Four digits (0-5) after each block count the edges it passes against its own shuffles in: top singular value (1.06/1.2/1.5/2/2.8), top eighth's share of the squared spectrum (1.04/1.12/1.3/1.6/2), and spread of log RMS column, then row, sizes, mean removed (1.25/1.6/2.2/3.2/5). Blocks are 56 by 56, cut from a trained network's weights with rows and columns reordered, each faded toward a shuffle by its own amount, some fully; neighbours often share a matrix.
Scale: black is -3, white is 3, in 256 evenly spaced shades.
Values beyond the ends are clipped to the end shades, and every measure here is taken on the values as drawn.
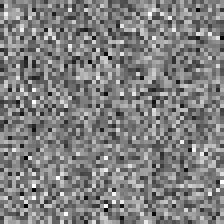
3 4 1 1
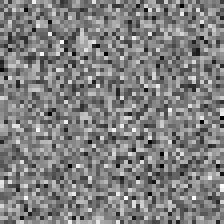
0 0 0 0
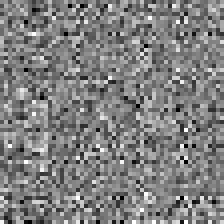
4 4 2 2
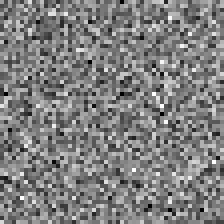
0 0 0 0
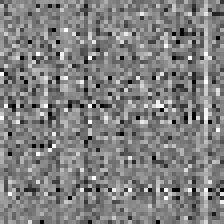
3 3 1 3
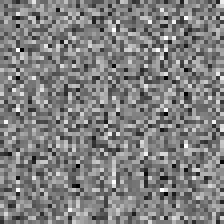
3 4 2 1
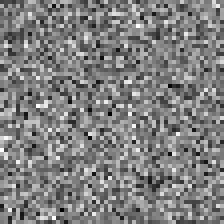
0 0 0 0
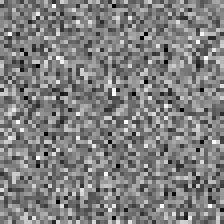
2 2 1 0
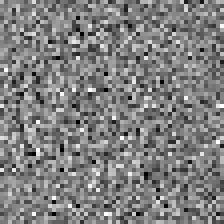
3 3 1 1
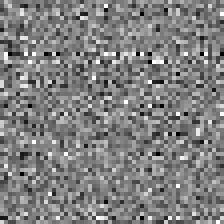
3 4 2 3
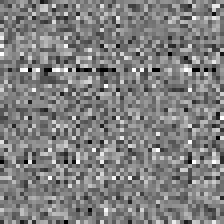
4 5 2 3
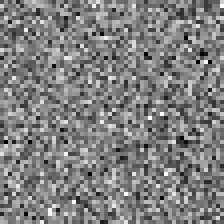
0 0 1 0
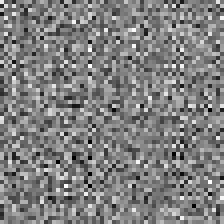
4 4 3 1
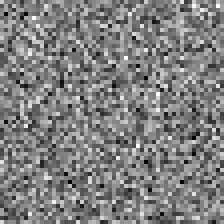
1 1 0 0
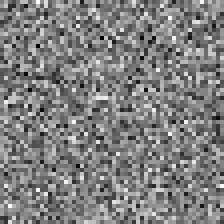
2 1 0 0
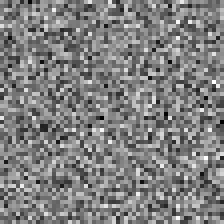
0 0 0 0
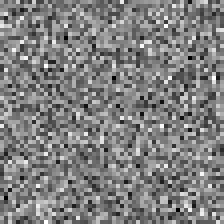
0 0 0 0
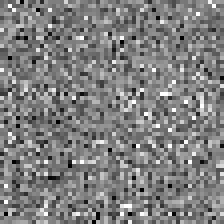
2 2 0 2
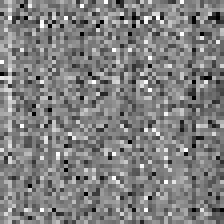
3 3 1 2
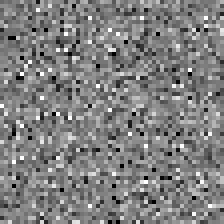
1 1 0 0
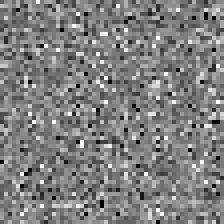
1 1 1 0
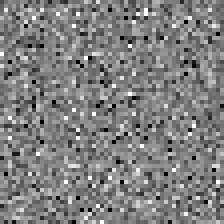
0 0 0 0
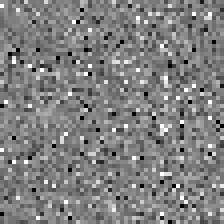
0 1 0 0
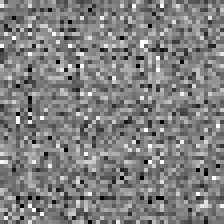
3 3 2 0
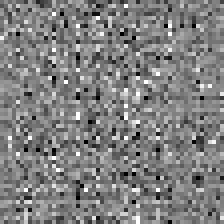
2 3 3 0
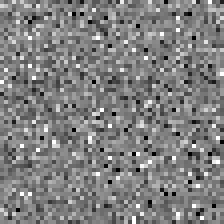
1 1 0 0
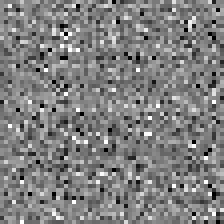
1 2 2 0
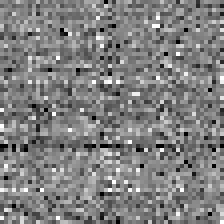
3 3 2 1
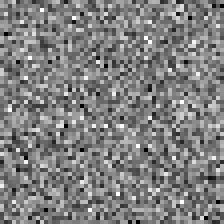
2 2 0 0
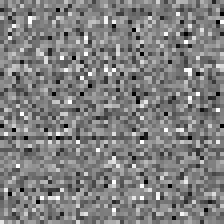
2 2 1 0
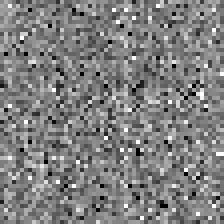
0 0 0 0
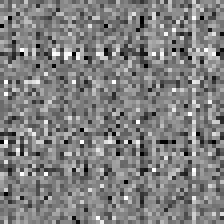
3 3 1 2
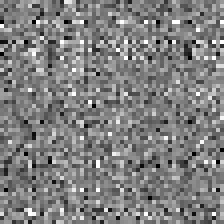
3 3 1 3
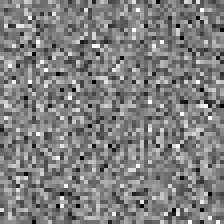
1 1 0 1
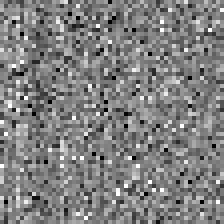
1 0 0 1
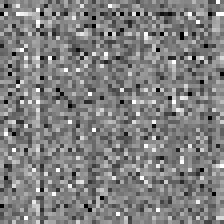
2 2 0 2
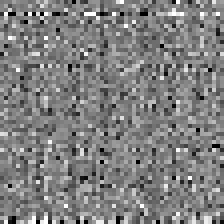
2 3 1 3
